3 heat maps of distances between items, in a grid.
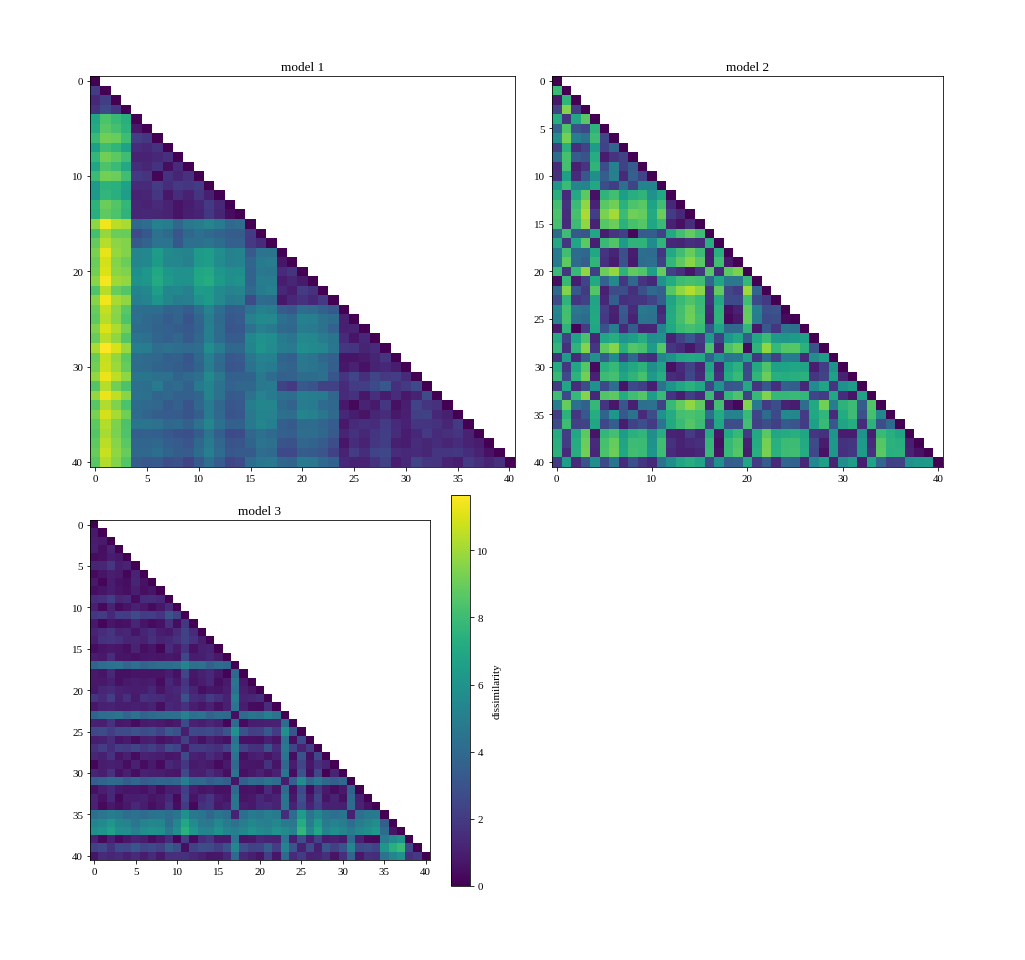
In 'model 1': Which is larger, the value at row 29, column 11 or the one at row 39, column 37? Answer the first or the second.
the first
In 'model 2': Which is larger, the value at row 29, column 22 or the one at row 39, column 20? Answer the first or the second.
the first
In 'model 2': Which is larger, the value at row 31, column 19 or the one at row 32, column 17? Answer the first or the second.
the first
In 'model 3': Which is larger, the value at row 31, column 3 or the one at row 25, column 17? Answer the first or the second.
the second
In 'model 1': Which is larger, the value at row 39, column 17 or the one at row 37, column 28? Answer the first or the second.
the first
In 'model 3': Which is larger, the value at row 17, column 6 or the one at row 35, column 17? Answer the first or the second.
the first
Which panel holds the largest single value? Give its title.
model 1
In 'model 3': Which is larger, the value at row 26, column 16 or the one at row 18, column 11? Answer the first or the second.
the second
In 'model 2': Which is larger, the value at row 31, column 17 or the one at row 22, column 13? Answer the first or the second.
the second
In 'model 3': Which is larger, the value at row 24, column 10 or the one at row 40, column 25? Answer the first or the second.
the second
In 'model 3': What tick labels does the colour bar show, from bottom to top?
0, 2, 4, 6, 8, 10
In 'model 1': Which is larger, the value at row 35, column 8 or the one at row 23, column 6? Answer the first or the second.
the second
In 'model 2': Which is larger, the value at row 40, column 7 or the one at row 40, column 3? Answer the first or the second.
the second
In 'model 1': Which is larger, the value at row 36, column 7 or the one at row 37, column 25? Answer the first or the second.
the first
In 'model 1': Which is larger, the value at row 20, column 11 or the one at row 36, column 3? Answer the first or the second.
the second
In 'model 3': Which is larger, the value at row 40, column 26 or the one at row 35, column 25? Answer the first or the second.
the second
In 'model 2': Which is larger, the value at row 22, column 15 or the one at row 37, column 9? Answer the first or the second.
the first
